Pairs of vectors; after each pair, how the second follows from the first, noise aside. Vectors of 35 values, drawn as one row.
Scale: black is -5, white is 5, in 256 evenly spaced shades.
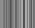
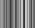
scaled up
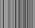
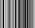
scaled up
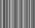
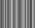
reversed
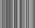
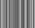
wrapped around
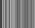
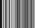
scaled up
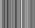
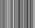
reversed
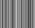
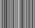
reversed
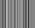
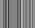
wrapped around
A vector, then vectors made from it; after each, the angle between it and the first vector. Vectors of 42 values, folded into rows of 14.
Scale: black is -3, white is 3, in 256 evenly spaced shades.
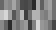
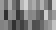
partly opposed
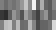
nearly opposite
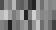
nearly parallel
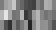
nearly parallel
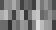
nearly parallel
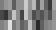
nearly opposite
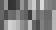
partly opposed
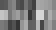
partly aligned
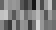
nearly parallel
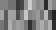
orthogonal
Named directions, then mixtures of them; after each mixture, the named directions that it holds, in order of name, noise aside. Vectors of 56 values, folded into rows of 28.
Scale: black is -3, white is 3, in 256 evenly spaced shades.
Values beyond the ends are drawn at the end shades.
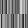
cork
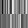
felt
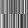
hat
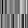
cork, felt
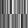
felt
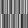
felt, hat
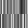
cork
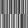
felt, hat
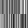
cork, hat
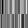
cork, felt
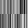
cork, hat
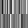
felt, hat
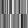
felt, hat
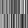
cork, hat
